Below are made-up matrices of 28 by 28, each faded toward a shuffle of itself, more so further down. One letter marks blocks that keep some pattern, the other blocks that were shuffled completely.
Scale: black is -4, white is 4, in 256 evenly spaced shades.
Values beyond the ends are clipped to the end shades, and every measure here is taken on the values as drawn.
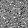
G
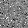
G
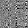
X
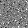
G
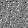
G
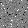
G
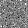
G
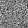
G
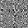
X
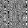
X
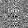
X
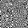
X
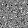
G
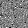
G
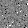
G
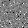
G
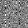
X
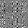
X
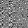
X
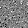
G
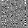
X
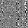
X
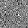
X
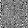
X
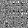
X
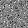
G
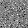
G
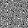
X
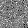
G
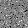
G
